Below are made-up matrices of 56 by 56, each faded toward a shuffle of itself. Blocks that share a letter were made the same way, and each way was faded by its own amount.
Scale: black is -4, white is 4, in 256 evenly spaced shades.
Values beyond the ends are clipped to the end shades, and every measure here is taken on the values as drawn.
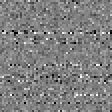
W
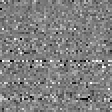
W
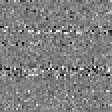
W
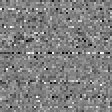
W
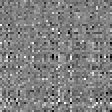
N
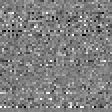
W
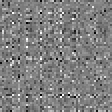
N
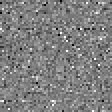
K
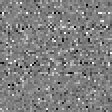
K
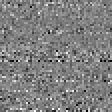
W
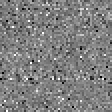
K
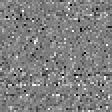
K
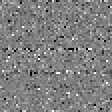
K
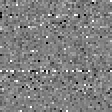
K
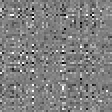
N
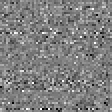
W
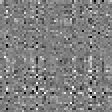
N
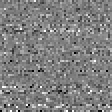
W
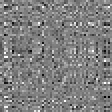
N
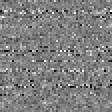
W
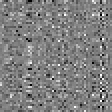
N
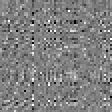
N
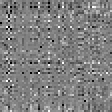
N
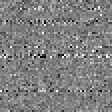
W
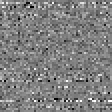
W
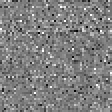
K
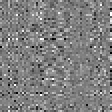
N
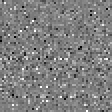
K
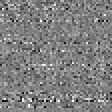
W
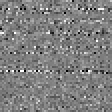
W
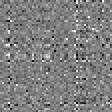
N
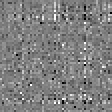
N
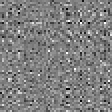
N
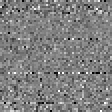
W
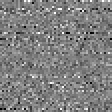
W
